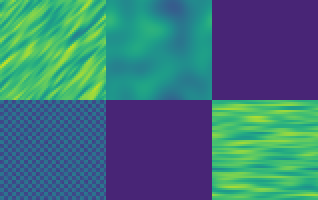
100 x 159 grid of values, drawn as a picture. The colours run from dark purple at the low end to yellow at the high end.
It is made of 2 by 3 panels. Panel 1,1: high, slanting up to the right. Panel 1,2: middling, smooth. Panel 1,3: very low, flat. Panel 2,1: low, checkered. Panel 2,2: very low, flat. Panel 2,3: high, streaked across.
